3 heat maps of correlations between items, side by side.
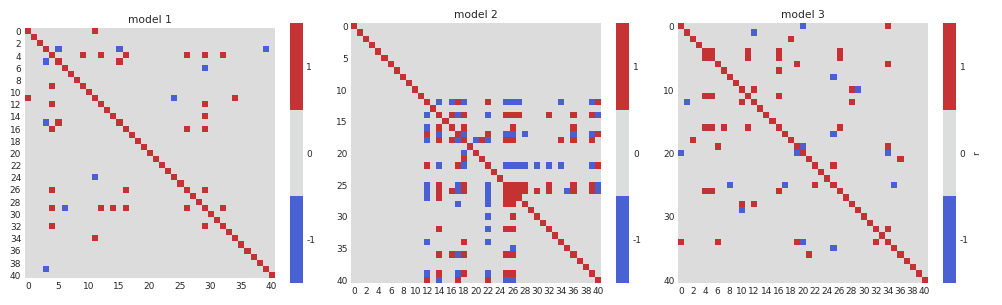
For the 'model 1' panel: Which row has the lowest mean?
3
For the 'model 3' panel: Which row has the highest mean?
16
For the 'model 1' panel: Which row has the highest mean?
4
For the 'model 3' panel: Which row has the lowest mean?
20
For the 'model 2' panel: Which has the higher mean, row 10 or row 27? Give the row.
27
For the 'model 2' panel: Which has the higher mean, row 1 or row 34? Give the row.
1
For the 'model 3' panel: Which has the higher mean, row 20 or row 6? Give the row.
6
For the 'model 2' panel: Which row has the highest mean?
26
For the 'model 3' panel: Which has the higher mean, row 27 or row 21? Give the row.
21
